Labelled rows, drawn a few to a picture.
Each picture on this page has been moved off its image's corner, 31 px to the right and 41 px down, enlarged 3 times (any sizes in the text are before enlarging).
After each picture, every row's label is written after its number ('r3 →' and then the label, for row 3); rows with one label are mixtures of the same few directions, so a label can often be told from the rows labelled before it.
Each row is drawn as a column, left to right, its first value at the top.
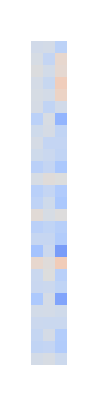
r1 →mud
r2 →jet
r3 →mud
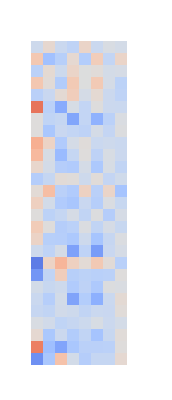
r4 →jet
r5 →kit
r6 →jet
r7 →mud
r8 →kit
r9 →mud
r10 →kit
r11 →kit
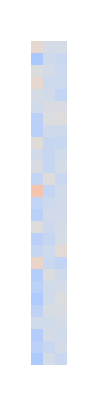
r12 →kit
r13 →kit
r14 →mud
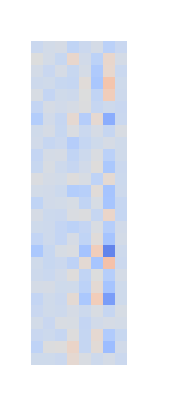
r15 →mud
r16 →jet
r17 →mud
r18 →kit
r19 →mud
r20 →mud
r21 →mud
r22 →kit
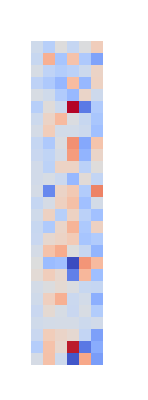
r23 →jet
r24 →kit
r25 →mud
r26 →jet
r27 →jet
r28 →kit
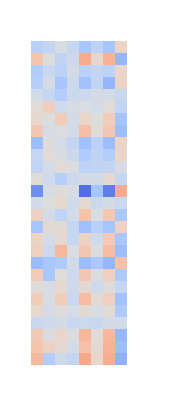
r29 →kit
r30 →jet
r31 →mud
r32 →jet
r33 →kit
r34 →kit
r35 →kit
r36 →kit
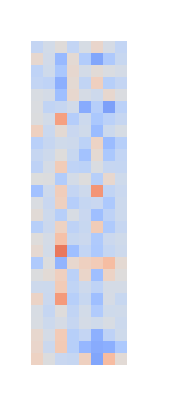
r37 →kit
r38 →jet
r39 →mud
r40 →mud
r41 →jet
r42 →kit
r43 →jet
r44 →jet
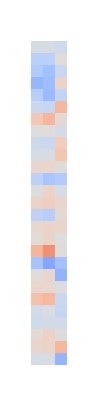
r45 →mud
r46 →mud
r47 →jet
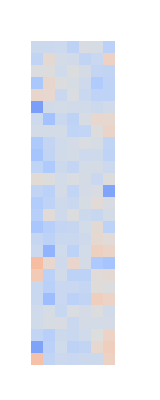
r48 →jet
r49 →mud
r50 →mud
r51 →mud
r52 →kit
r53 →mud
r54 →kit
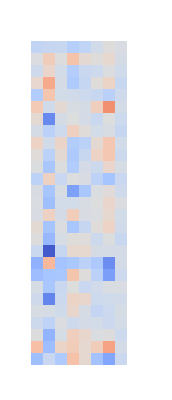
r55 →jet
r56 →mud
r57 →jet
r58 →kit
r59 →kit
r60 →jet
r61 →jet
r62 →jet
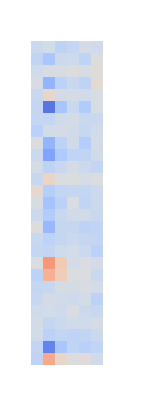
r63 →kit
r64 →jet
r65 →jet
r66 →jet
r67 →jet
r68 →mud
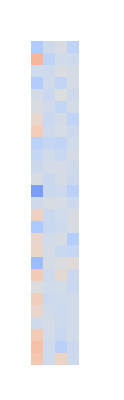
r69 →kit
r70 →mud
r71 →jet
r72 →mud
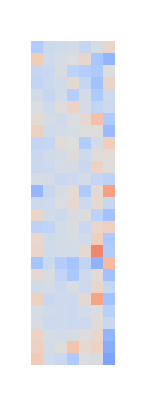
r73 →kit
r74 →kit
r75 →jet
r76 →jet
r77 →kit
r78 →mud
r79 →kit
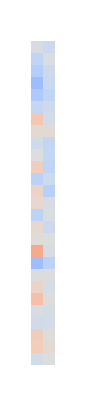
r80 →mud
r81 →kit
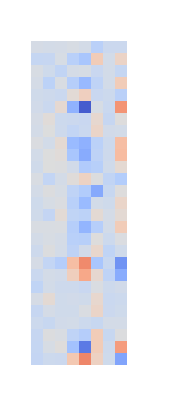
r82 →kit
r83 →mud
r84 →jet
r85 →jet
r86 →jet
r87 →kit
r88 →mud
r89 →jet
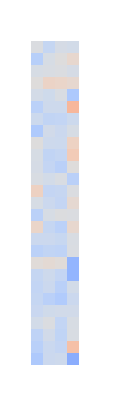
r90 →kit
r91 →mud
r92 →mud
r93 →jet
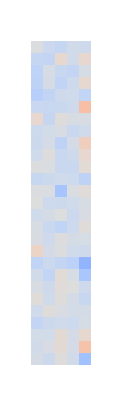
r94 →mud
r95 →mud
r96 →kit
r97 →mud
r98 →jet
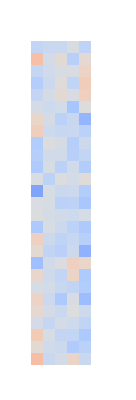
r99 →kit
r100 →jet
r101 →mud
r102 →jet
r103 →mud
